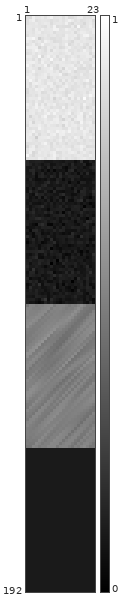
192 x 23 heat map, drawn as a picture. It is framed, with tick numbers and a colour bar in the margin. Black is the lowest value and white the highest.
The table splits into 4 rows of 1 panel. Panel 1,1: very high, fine-grained, faint in contrast. Panel 2,1: very low, fine-grained, faint in contrast. Panel 3,1: middling, slanting up to the right, faint in contrast. Panel 4,1: very low, flat.
